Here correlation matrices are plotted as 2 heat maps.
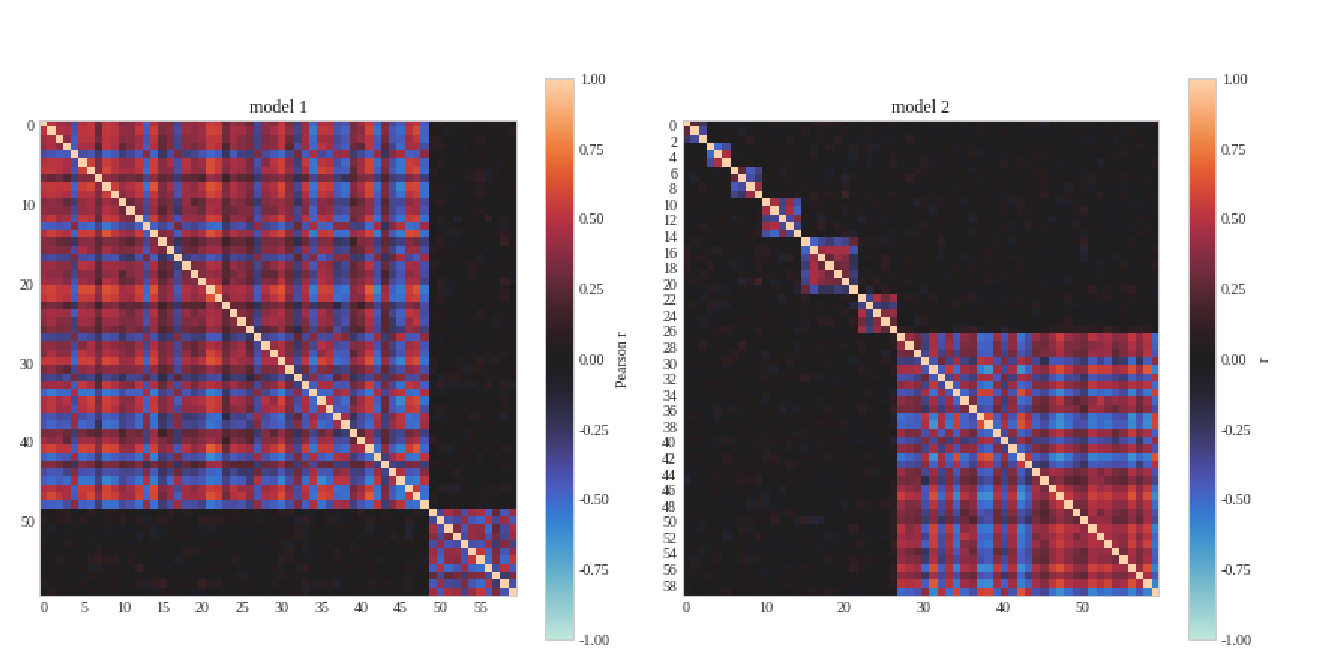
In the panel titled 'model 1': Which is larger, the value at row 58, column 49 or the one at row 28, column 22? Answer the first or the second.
the second
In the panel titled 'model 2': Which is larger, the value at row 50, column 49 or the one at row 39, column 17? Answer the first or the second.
the first
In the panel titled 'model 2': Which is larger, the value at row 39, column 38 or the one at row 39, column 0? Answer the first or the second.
the second
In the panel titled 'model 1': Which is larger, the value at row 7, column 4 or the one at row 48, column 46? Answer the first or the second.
the first
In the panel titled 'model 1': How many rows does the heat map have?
60
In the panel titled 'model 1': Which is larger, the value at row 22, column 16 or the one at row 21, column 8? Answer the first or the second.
the second
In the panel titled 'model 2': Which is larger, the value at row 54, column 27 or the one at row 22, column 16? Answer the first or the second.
the first
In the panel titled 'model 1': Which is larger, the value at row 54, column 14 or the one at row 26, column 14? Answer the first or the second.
the second
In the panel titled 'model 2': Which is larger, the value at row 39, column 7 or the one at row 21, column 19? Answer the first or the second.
the first
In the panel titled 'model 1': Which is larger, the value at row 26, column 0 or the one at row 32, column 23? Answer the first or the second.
the first
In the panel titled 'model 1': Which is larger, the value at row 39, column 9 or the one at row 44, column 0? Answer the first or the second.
the first
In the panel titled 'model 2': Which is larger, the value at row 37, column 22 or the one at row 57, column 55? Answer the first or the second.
the second
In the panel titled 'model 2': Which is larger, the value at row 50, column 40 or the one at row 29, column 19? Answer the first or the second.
the second
